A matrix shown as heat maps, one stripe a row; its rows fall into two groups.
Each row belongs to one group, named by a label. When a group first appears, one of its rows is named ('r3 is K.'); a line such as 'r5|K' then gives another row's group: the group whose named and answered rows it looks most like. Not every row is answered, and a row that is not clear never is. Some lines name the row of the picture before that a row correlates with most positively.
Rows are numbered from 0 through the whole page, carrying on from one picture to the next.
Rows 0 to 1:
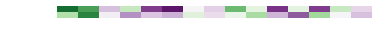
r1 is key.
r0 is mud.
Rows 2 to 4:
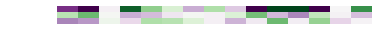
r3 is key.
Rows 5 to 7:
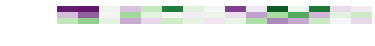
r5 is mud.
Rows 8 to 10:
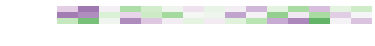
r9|mud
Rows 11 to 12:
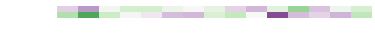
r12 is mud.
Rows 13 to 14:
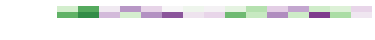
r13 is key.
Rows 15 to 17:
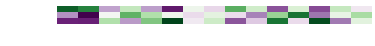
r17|mud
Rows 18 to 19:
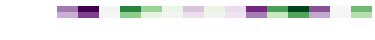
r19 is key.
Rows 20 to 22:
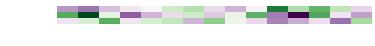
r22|mud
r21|key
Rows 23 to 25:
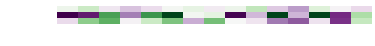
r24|mud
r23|key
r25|mud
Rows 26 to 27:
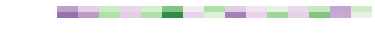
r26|mud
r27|mud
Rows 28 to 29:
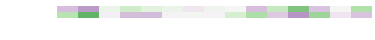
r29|key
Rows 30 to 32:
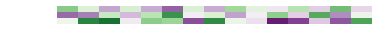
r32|mud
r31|mud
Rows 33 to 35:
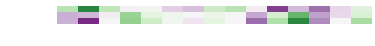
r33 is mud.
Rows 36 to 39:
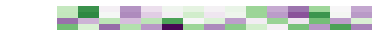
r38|mud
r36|key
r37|key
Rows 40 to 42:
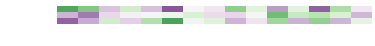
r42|mud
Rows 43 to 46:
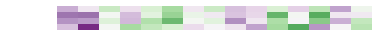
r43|mud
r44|mud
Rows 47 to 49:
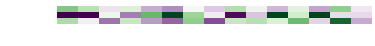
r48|mud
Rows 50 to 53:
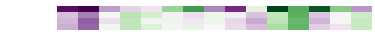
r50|mud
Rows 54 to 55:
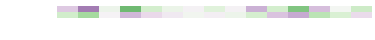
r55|key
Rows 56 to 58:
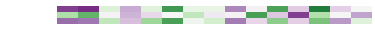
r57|key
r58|mud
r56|mud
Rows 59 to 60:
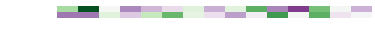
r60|mud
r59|key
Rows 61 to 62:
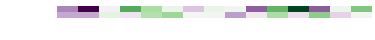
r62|mud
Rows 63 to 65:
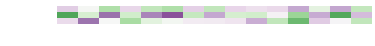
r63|mud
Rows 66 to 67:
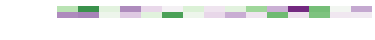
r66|key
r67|mud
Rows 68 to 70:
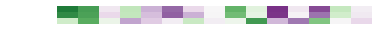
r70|key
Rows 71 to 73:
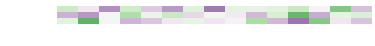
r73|key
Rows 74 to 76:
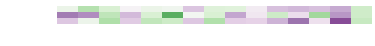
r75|mud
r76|mud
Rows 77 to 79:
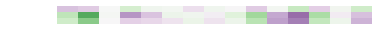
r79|key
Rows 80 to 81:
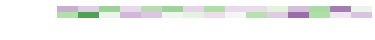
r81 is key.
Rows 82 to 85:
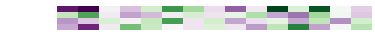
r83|key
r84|mud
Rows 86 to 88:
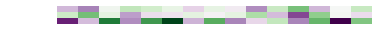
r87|key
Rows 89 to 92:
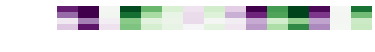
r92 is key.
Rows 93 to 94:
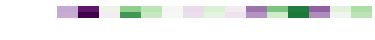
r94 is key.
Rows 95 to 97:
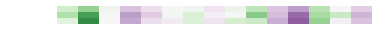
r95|key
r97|key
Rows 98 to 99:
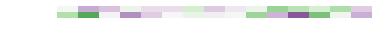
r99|key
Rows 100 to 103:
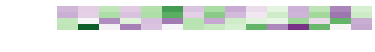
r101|mud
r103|key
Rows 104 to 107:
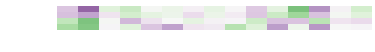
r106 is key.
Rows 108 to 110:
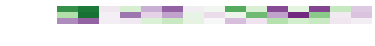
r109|key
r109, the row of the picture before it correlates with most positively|106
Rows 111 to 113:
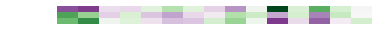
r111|mud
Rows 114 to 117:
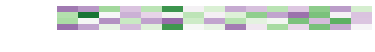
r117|mud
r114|mud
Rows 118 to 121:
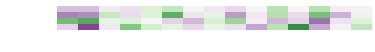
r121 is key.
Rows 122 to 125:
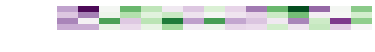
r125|mud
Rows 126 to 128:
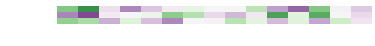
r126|key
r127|mud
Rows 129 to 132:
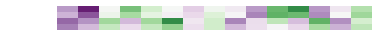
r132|mud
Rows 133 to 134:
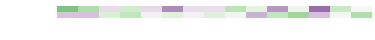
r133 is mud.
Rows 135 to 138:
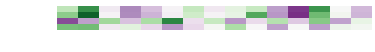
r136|key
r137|mud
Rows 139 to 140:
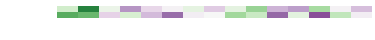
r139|key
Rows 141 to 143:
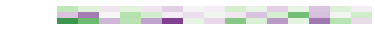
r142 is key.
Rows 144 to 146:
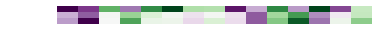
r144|mud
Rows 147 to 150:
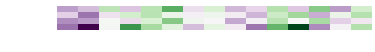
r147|mud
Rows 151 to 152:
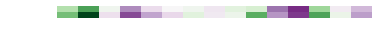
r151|key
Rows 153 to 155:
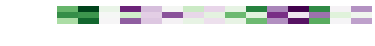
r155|key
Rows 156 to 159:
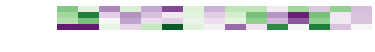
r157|key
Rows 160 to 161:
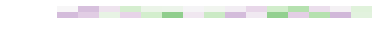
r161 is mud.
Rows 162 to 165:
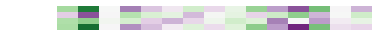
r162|key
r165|key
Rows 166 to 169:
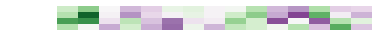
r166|key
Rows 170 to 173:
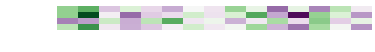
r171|key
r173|key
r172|mud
